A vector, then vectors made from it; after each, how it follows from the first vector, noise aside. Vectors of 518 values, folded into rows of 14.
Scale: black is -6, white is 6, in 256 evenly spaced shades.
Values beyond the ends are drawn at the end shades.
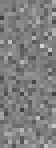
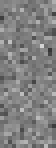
sign-scrambled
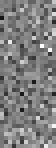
scaled up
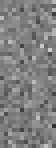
sign-scrambled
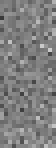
copied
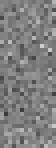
copied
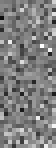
scaled up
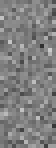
sign-scrambled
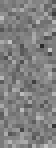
sign-scrambled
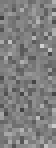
copied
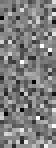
scaled up
